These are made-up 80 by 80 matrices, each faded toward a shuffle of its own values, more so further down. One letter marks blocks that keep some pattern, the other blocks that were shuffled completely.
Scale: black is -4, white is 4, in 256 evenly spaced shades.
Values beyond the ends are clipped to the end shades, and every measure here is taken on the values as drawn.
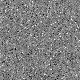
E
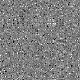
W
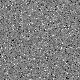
E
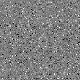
W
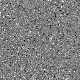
E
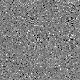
W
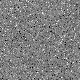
E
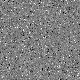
E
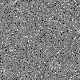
E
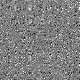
W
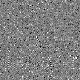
W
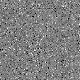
W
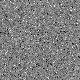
E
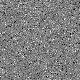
E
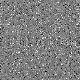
W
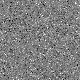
E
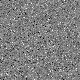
E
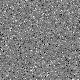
E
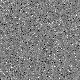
E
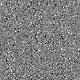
W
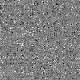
W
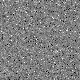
E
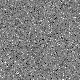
E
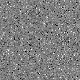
W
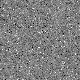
E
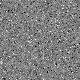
E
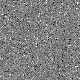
E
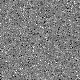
E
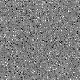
W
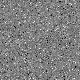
E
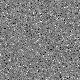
E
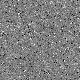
E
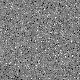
E
